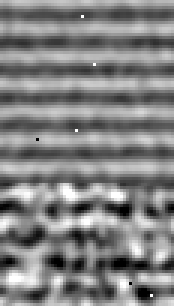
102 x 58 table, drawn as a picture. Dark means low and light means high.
Stripes running across repeat 11 times from top to bottom. No overall slope runs across the table. A horizontal seam about 60% of the way down splits the table, and the top part is calmer. Six lone cells stand out: four far higher and two far lower than their neighbours.
